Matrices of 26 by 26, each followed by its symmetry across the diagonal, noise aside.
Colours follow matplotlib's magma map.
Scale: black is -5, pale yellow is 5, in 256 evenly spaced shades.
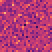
symmetric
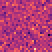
antisymmetric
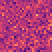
antisymmetric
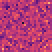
symmetric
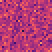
neither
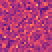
symmetric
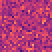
neither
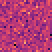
neither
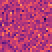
neither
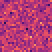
neither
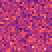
neither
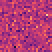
antisymmetric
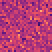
symmetric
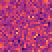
symmetric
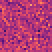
antisymmetric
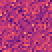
symmetric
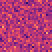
antisymmetric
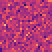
antisymmetric
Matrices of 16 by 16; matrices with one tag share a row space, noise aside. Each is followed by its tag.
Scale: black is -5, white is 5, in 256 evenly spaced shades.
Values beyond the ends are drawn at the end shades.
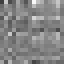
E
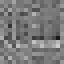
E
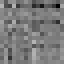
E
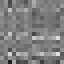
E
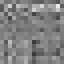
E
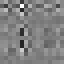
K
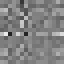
K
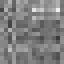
E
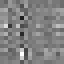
K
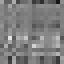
E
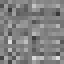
E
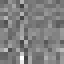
K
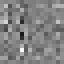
K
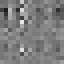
K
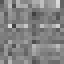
E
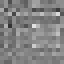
E
